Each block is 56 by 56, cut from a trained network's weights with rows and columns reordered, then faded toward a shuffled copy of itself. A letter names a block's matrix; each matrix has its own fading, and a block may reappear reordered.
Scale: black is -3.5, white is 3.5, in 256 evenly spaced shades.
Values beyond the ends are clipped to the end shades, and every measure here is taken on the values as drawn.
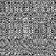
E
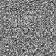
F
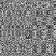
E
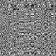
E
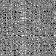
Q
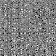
Q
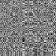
E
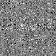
Q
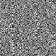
F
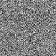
F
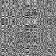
E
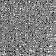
Q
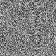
F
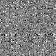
Q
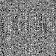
Q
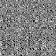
Q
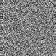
F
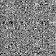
Q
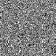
F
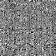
Q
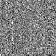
F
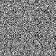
F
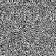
F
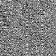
F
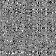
Q
